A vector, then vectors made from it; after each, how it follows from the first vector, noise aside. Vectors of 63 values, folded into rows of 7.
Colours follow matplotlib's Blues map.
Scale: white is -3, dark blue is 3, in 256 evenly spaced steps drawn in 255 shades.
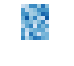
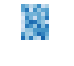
wrapped around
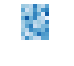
sign-scrambled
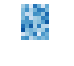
wrapped around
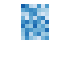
negated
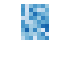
wrapped around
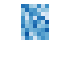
negated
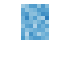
shrunk
